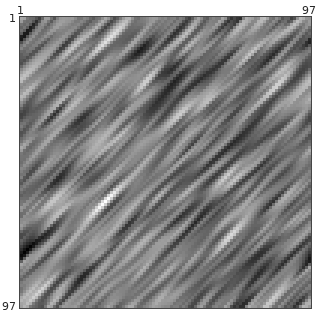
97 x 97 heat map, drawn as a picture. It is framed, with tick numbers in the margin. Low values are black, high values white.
Neither half mirrors the other. There are no lone odd cells. No row or column stands out. Overall the values sit about 50% of the way up the scale. The histogram is bell-shaped. Streaks slant up to the right. There is no overall slope.
